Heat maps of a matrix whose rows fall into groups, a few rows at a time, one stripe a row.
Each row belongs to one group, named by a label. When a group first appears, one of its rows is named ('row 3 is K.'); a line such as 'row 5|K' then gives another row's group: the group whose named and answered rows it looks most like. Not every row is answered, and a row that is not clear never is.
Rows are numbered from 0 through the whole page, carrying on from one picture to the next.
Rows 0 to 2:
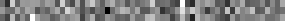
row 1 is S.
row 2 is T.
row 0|T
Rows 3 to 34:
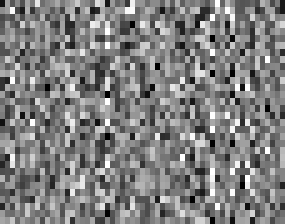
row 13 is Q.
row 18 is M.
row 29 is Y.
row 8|Q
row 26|T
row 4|S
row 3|Y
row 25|T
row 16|S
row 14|T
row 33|S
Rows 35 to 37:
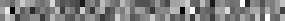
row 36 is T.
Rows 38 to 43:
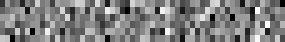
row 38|Y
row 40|Q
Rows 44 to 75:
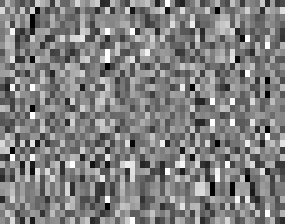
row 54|Y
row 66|T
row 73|S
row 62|M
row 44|Y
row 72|T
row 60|T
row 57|M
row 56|T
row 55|M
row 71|Q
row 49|Y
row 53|S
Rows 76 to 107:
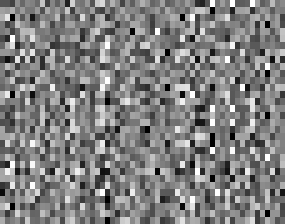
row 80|S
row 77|Q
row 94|S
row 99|T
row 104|S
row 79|M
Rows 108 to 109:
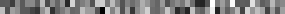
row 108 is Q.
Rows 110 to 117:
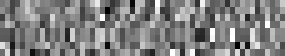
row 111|S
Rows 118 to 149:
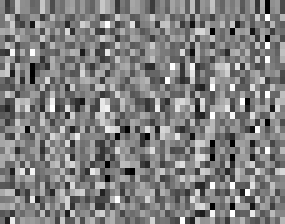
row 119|M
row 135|M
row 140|Q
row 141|S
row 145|Y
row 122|Q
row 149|T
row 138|Q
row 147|Q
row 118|M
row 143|S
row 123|M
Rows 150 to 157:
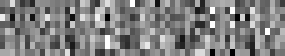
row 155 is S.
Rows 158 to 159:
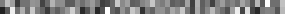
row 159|T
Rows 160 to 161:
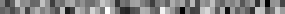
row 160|M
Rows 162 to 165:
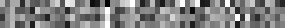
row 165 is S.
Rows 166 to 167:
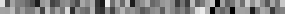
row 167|Q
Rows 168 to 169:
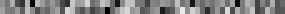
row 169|S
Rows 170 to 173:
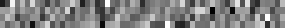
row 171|Q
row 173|Y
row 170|T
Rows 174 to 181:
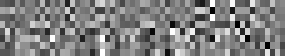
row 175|Q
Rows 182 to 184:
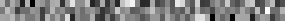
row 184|Q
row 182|S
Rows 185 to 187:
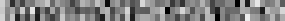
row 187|Y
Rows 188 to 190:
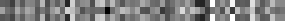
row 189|S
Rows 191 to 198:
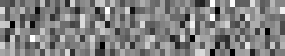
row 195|M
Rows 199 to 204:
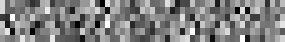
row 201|T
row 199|Y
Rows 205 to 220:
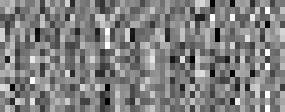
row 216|T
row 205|Q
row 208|M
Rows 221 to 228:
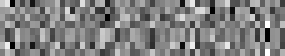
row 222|Q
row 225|M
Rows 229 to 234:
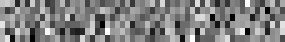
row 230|M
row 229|Y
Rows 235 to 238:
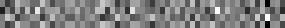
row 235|M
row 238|M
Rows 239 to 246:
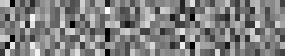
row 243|S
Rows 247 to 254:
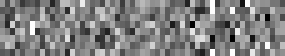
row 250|T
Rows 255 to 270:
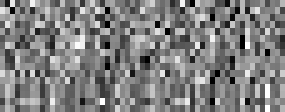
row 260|Y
